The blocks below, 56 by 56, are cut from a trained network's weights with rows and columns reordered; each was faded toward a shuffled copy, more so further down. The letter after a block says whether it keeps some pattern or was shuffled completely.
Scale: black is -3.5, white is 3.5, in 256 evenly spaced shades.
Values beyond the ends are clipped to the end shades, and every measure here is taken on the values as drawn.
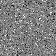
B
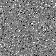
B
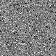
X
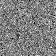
B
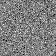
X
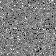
X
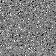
X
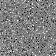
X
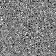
B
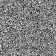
B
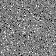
B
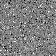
X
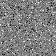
X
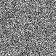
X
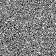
X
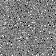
X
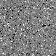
X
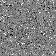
B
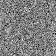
B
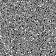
B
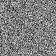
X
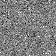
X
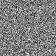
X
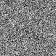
B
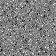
B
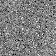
X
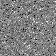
B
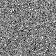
B
